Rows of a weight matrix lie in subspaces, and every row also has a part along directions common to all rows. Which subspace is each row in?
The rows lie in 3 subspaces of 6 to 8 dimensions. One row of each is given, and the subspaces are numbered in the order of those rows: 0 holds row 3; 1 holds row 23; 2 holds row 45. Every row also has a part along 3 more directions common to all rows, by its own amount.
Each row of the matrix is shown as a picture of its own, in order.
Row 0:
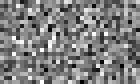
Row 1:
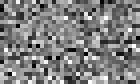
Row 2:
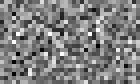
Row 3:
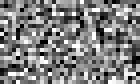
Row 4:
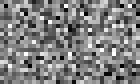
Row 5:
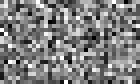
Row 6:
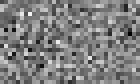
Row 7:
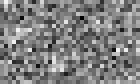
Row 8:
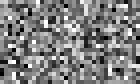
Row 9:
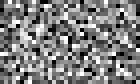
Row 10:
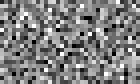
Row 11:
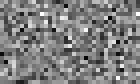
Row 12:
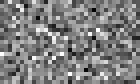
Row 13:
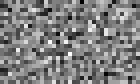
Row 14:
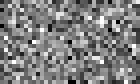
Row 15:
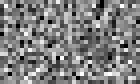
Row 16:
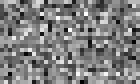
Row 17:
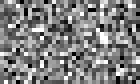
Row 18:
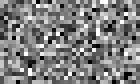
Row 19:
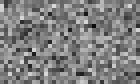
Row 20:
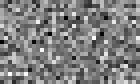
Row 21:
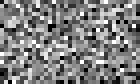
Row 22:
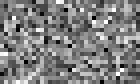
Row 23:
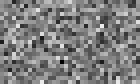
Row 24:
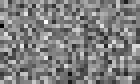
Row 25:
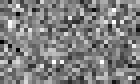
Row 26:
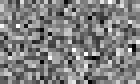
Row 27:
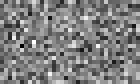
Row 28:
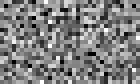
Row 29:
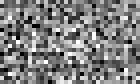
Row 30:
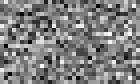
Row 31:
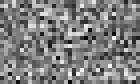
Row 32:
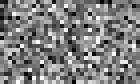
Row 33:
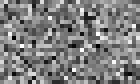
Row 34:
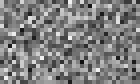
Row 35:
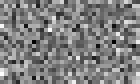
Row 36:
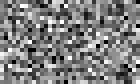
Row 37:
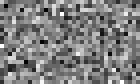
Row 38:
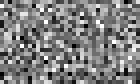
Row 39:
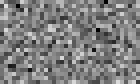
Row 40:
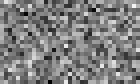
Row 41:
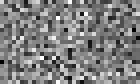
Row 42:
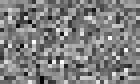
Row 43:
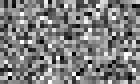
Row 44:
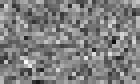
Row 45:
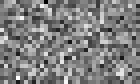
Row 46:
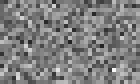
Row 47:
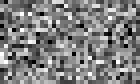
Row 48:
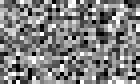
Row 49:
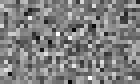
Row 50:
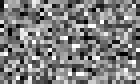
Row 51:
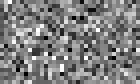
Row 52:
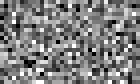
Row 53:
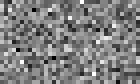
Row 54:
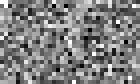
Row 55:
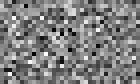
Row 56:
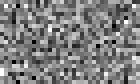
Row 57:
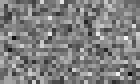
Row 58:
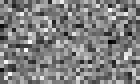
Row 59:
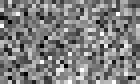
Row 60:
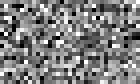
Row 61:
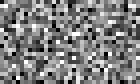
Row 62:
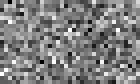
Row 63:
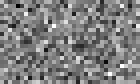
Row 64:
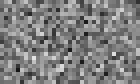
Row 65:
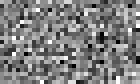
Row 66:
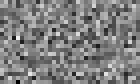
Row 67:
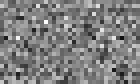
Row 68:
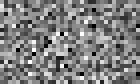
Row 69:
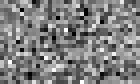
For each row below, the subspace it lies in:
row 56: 2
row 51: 1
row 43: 0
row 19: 1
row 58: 0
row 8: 2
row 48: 1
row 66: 0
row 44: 0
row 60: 0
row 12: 1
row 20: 2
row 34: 1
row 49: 1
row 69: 1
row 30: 0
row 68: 1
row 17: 2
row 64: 1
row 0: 1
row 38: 2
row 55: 1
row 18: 0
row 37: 0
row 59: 2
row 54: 2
